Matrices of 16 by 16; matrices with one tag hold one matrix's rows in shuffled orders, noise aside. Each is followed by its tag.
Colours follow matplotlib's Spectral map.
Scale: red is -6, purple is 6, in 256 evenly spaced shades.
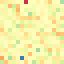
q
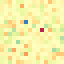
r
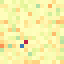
q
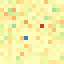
r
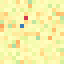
q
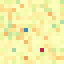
r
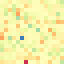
q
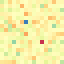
r
